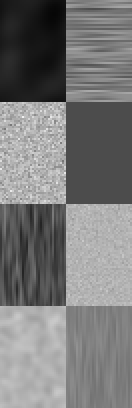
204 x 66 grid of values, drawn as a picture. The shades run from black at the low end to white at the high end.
It is made of 4 by 2 panels. Panel 1,1: very low, smooth, faint in contrast. Panel 1,2: middling, streaked across. Panel 2,1: high, fine-grained. Panel 2,2: low, flat. Panel 3,1: low, streaked downward. Panel 3,2: high, fine-grained, faint in contrast. Panel 4,1: high, blotchy, faint in contrast. Panel 4,2: middling, streaked downward, faint in contrast.
